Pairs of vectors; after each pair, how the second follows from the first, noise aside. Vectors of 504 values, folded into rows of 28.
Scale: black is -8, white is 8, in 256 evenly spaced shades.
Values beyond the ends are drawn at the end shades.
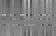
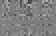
sign-scrambled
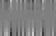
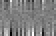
scaled up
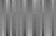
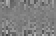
sign-scrambled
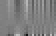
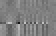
wrapped around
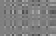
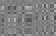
wrapped around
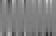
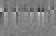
wrapped around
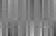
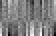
scaled up
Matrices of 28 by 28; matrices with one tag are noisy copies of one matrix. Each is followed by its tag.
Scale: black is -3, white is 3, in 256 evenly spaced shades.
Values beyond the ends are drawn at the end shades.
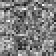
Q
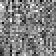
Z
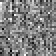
Z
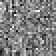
Z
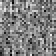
Z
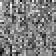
Z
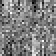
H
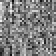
Z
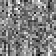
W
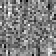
W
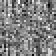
W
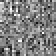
Z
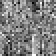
H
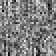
W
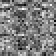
Q
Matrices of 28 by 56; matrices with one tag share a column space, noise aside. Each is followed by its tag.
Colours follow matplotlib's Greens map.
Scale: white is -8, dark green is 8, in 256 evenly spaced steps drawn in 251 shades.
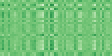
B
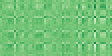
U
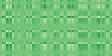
U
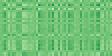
B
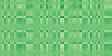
U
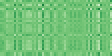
B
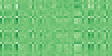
U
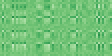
U
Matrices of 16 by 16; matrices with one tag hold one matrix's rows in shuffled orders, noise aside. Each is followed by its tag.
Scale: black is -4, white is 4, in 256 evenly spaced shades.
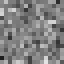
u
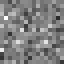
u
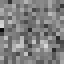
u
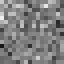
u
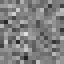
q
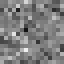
q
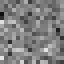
u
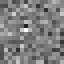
q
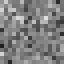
u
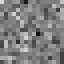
q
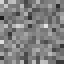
u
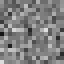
u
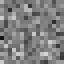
u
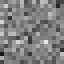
u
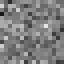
u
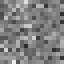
q
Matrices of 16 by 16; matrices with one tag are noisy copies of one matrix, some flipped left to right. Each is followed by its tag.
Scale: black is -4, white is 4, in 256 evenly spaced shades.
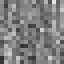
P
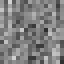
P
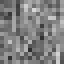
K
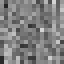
P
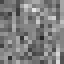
K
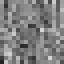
P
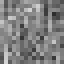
K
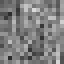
K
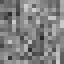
K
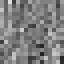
P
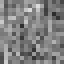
K
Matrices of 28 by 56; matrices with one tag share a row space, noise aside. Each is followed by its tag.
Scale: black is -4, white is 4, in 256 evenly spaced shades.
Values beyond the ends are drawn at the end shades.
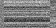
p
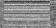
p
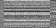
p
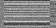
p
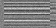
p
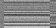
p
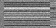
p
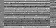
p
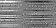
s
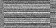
p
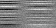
s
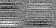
s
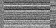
p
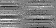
s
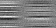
s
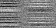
s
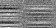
s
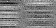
s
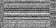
p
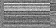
p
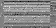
p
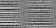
s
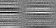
s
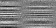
s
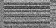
p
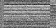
p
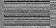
p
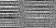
s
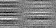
s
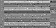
p
